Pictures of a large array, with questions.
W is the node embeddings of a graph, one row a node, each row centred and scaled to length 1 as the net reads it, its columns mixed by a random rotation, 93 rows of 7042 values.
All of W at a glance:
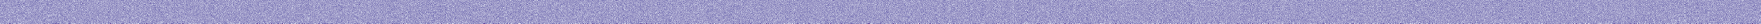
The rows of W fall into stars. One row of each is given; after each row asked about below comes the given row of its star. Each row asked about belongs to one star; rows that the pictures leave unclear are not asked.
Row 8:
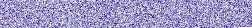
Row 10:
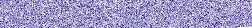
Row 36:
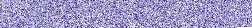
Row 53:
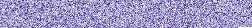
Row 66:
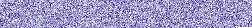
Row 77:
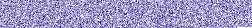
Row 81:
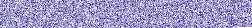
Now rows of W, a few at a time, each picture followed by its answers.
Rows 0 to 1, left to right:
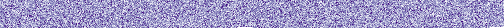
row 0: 77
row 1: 77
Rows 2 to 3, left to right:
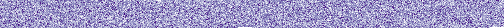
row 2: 77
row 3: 10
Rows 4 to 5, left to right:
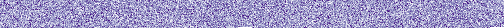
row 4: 10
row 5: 66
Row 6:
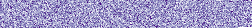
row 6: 36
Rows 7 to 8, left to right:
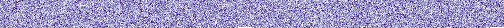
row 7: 53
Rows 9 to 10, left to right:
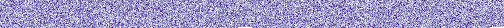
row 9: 77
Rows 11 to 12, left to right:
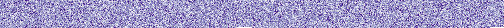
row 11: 53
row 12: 66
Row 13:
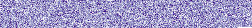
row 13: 81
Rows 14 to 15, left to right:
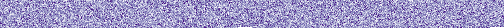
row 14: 8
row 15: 66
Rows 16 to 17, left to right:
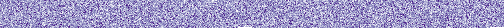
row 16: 53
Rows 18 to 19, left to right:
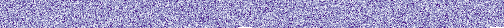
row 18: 10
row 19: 53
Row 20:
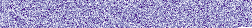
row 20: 36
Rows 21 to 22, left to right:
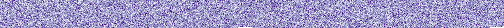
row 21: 8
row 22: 53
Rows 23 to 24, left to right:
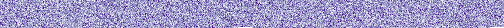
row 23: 8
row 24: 10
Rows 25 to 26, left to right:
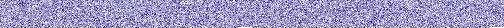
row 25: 10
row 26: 77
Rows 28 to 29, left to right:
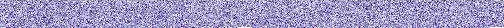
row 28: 77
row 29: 8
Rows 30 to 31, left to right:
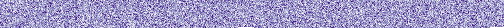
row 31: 77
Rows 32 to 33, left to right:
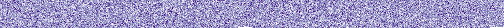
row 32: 53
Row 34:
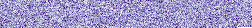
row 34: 66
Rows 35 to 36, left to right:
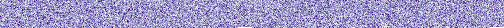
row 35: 77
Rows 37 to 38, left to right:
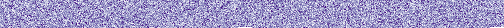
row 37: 36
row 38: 10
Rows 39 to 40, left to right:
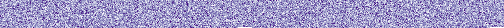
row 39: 77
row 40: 77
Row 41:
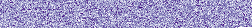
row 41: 36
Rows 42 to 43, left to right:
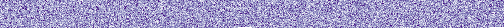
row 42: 8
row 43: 8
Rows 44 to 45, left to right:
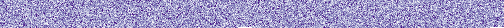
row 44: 66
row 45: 81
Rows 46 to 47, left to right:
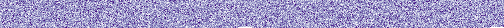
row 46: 10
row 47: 10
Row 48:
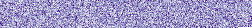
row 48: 66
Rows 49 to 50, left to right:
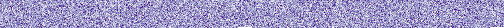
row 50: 66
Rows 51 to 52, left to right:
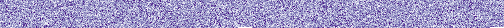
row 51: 53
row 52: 10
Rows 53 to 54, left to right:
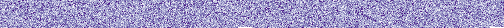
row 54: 53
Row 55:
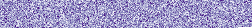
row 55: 8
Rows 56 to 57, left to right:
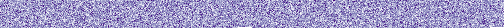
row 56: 81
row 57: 81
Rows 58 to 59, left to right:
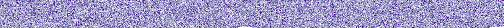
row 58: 10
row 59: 10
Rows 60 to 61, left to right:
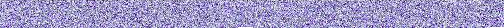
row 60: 36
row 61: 81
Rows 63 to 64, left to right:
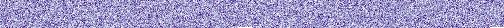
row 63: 81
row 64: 66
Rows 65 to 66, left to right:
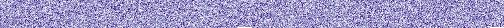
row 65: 77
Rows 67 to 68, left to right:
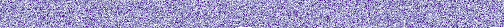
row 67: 77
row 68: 66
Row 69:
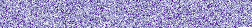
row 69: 10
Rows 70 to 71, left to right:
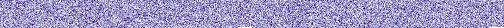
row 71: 77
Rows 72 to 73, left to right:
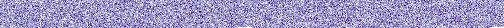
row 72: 81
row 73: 10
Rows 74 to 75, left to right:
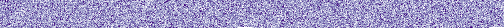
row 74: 53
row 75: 10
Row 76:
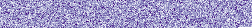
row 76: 10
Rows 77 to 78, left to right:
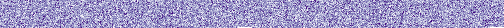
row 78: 81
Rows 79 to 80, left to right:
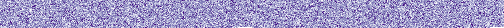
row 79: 81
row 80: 36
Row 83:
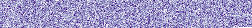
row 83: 81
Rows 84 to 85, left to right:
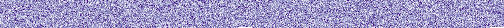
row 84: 36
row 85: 8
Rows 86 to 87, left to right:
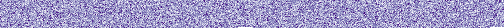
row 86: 77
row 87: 36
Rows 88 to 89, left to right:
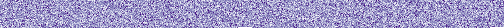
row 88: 8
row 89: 8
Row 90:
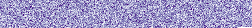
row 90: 36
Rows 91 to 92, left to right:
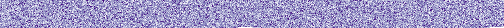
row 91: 36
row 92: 77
